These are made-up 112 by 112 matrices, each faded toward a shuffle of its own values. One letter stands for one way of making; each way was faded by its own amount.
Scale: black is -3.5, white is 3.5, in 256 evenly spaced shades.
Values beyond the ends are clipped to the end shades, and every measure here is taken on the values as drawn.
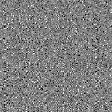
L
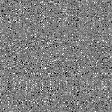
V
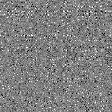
V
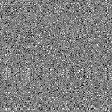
L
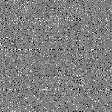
V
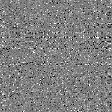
V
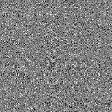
L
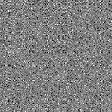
L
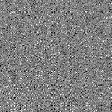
L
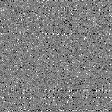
V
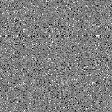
V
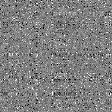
V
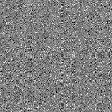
L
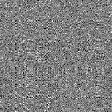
L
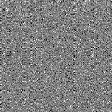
L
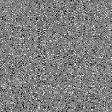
V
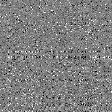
V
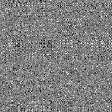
L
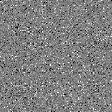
V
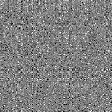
L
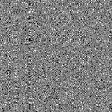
L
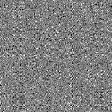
L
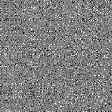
V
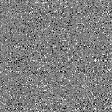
V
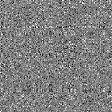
L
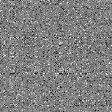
V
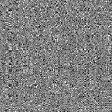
L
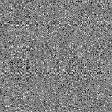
L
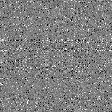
V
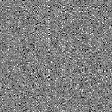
L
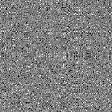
L
